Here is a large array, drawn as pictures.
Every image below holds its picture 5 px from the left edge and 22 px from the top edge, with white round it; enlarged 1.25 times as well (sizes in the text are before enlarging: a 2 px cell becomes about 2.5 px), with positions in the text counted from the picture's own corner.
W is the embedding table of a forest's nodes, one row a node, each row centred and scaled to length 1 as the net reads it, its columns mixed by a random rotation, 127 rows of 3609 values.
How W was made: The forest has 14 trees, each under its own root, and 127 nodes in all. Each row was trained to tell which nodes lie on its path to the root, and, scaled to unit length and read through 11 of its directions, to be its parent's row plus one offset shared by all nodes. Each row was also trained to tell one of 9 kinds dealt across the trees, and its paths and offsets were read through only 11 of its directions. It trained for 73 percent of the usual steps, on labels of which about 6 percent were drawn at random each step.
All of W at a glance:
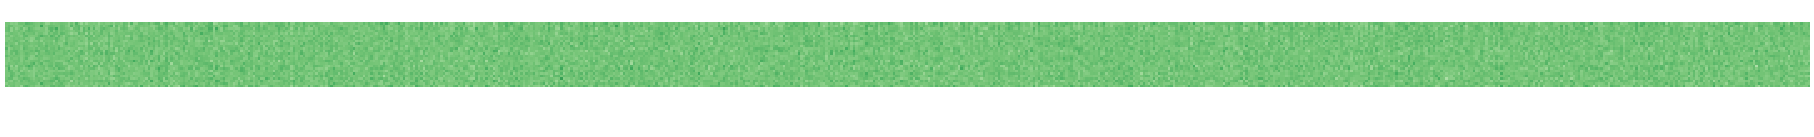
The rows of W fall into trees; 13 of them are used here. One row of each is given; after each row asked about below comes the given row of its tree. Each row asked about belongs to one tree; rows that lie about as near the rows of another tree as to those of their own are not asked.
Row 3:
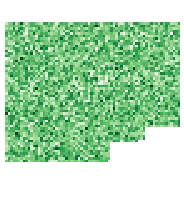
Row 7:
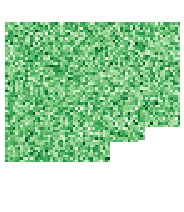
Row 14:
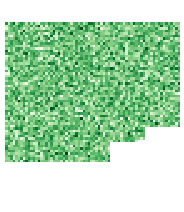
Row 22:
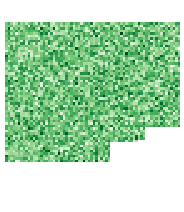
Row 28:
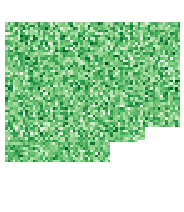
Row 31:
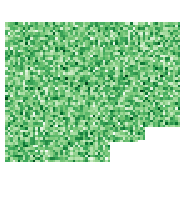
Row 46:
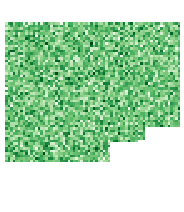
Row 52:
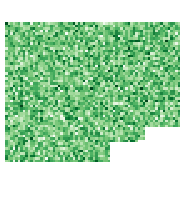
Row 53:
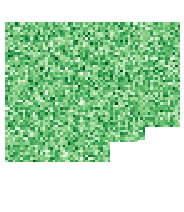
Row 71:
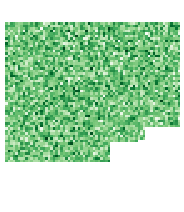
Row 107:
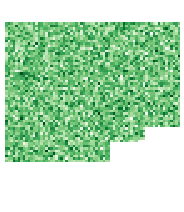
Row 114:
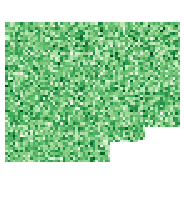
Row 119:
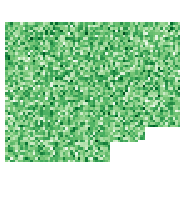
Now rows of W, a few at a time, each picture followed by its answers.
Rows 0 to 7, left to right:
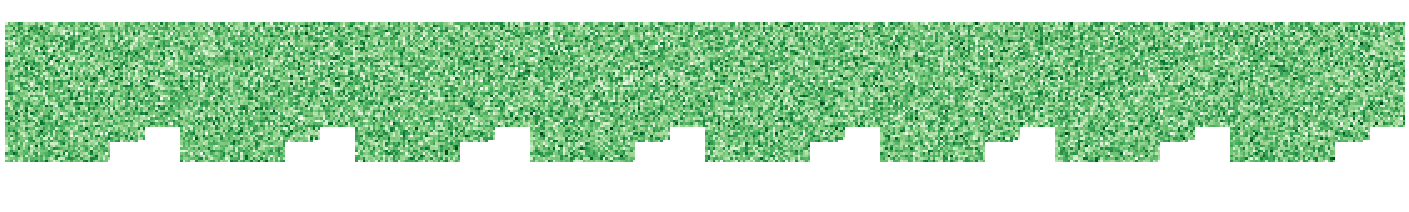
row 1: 114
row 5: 114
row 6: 3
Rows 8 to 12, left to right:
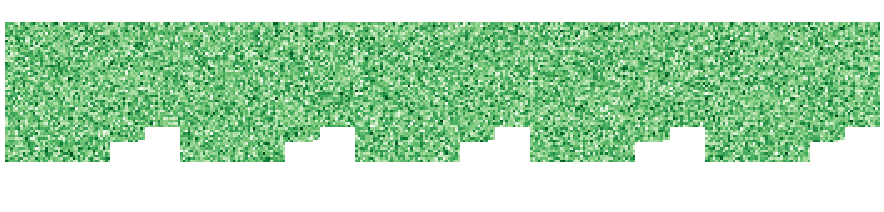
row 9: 114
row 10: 3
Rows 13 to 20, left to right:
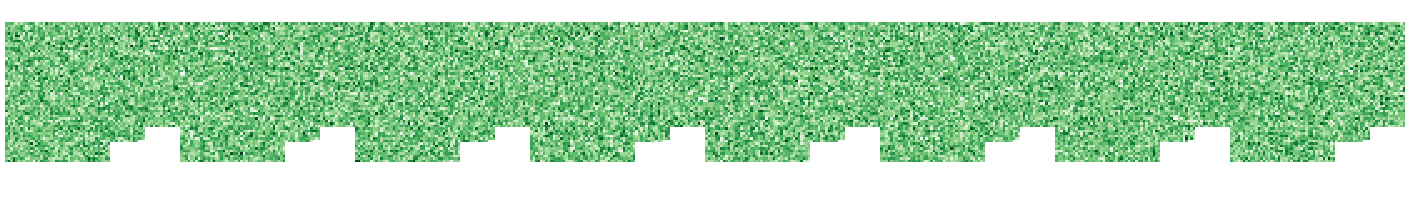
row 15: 3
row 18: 107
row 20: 31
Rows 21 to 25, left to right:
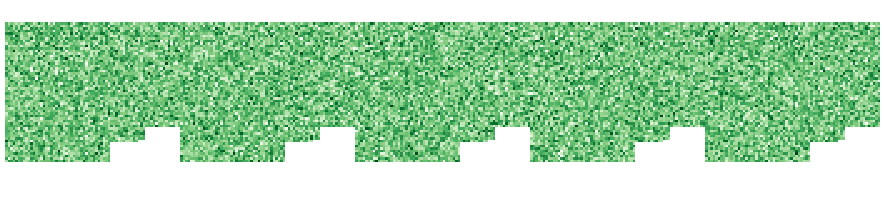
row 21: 119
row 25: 7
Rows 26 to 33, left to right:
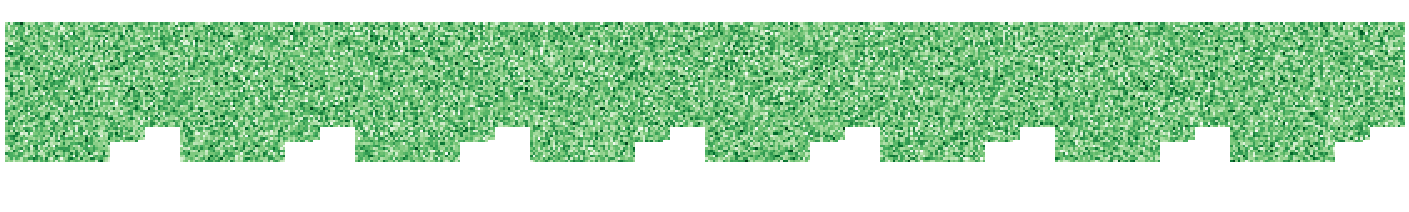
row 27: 53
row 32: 71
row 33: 3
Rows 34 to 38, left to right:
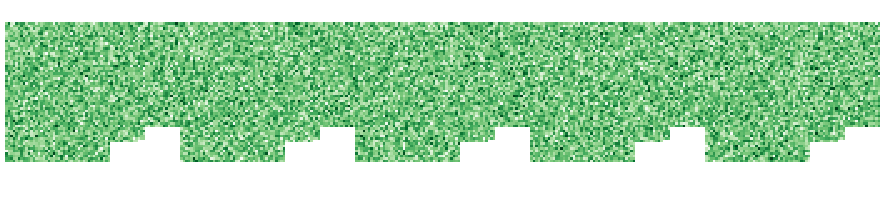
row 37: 71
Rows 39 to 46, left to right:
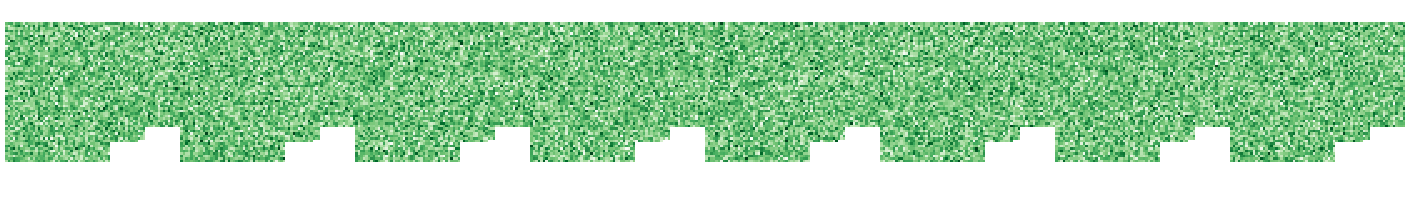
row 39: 107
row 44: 53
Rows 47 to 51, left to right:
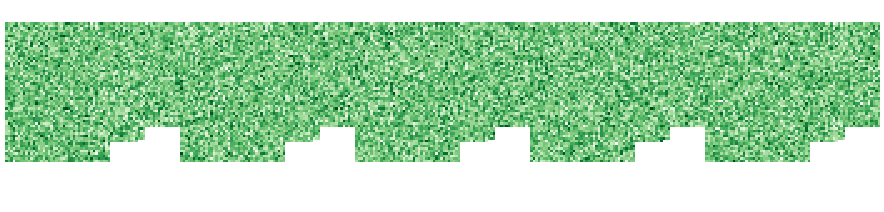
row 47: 28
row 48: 28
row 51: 53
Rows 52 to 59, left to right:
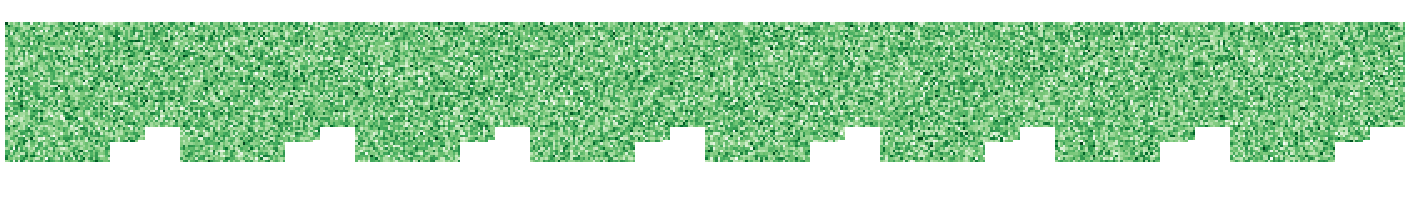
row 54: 71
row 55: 119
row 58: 119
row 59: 119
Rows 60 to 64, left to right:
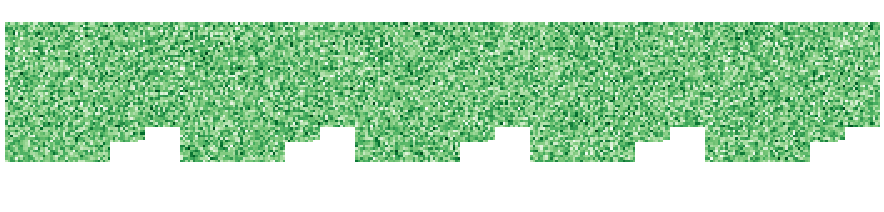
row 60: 119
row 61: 3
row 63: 119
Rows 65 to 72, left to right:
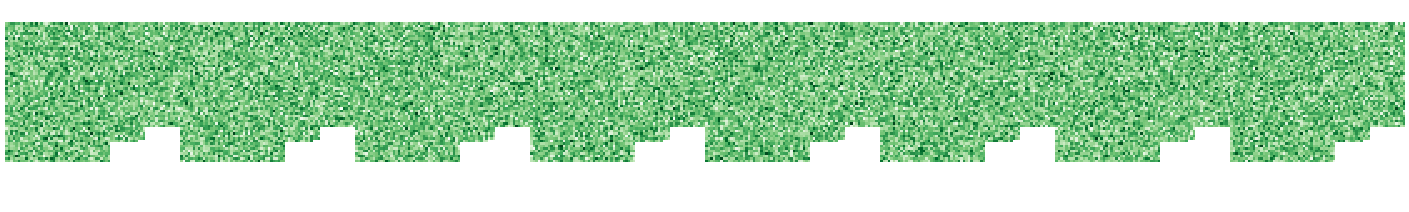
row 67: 114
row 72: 3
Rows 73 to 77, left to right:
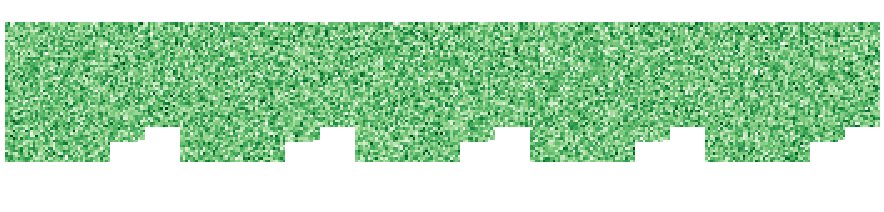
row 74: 53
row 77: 119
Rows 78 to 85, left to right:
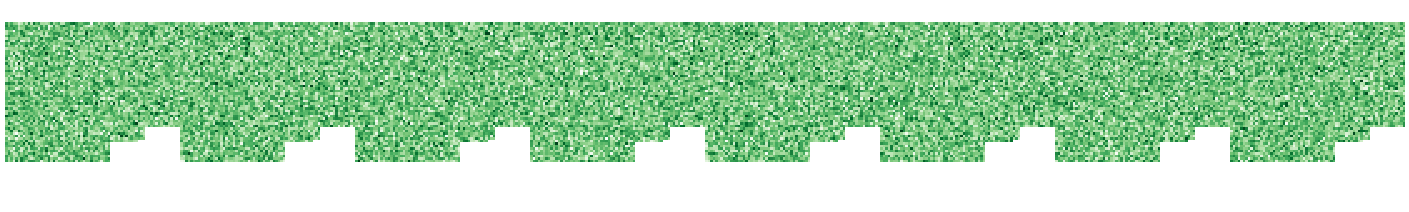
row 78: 52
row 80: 3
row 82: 119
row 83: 114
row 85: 3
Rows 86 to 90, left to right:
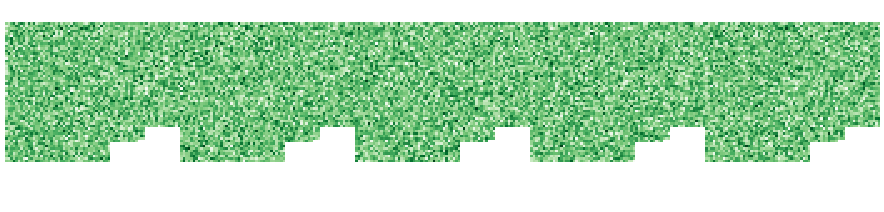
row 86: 7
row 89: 107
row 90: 7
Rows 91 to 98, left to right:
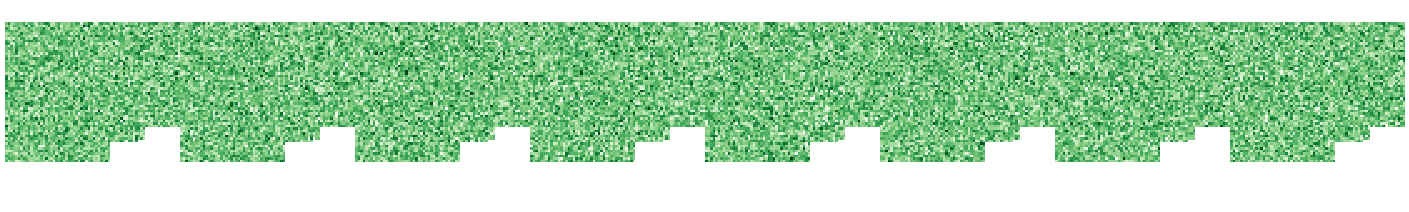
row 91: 114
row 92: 114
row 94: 22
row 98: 71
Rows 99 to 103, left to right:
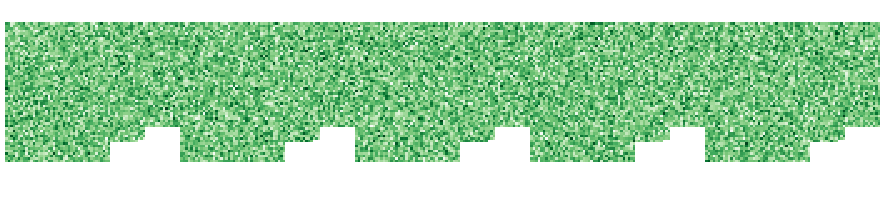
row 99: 28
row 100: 114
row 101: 3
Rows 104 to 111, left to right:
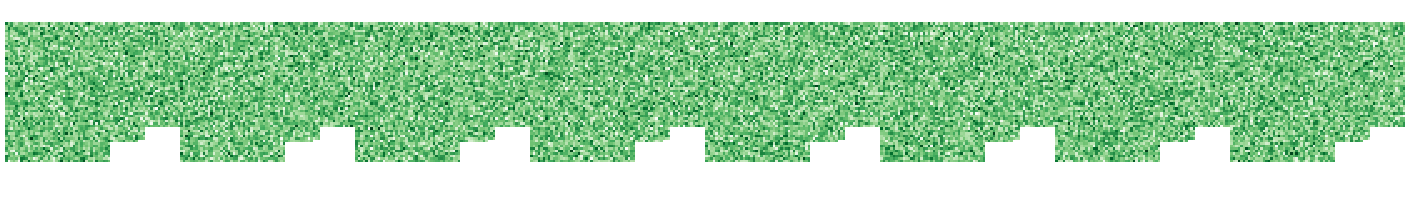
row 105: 28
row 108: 31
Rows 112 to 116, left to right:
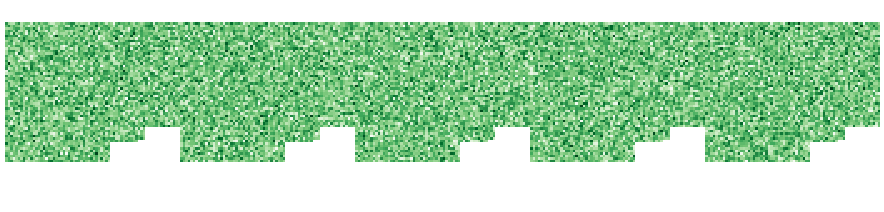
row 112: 22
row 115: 7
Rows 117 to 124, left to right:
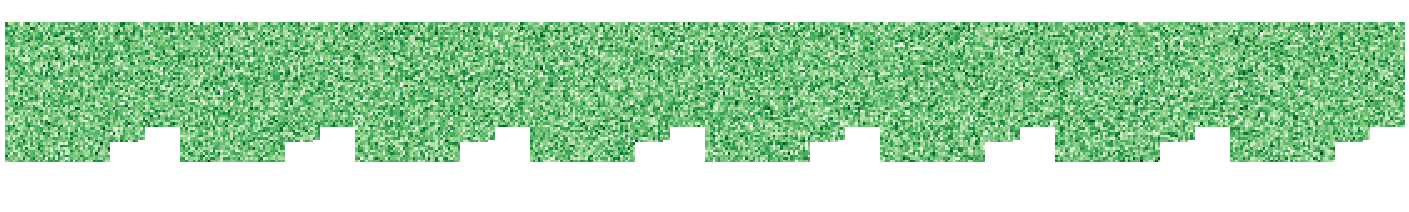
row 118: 119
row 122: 53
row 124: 7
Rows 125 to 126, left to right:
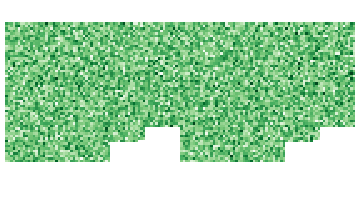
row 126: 114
